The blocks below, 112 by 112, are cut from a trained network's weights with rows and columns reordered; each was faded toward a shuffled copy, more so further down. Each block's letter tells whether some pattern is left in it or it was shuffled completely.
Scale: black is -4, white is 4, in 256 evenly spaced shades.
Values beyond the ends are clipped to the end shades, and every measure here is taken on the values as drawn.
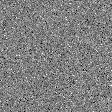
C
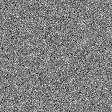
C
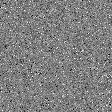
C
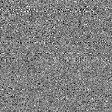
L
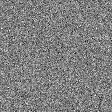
C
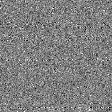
L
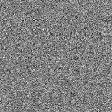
L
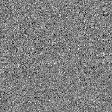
L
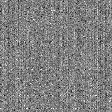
L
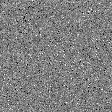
C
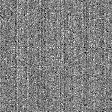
L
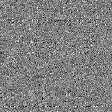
L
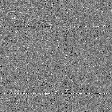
L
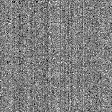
L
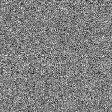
L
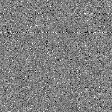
L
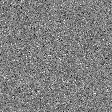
C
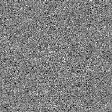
L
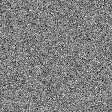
C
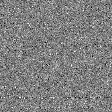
L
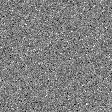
C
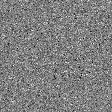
C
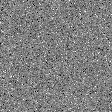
C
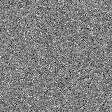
C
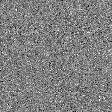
L
